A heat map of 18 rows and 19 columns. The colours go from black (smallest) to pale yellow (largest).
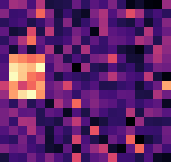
No regular stripes run through it. On average the colour sits 30% of the way up the scale. The middle left is the ninth with the highest average. An odd patch, higher than its surroundings, sits in the middle left.
